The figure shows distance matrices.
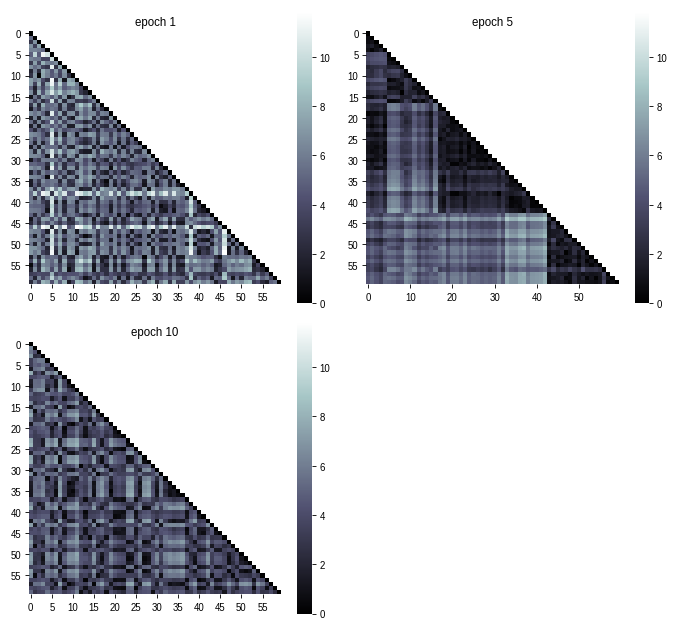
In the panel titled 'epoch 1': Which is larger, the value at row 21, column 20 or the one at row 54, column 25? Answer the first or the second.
the second
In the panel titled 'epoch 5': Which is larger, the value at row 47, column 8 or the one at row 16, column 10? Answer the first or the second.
the first
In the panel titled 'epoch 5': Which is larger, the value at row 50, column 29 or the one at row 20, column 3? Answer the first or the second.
the first
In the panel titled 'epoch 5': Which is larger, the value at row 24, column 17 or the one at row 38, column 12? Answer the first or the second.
the second
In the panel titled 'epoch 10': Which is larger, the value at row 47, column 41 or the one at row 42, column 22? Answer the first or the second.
the first
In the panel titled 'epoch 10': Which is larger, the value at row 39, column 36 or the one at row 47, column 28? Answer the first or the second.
the first
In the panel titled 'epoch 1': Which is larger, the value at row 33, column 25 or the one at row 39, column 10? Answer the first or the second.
the second
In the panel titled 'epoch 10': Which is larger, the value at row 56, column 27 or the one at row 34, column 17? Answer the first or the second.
the second
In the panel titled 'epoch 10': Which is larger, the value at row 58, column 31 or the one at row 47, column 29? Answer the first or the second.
the second
